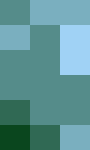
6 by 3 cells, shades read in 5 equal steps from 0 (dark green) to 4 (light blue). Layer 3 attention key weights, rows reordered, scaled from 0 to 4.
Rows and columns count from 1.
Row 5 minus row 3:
-1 0 -2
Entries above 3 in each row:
0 1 1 0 0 0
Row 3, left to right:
2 2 4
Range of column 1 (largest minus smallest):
3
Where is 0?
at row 6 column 1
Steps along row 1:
up same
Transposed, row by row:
2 3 2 2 1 0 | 3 2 2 2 2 1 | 3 4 4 2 2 3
